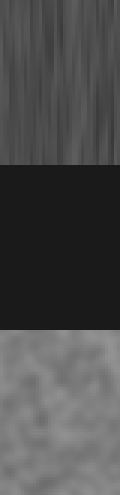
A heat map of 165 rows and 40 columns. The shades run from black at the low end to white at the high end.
The table splits into 3 rows of 1 panel. Panel 1,1: low, streaked downward, faint in contrast. Panel 2,1: very low, flat. Panel 3,1: middling, blotchy, faint in contrast.
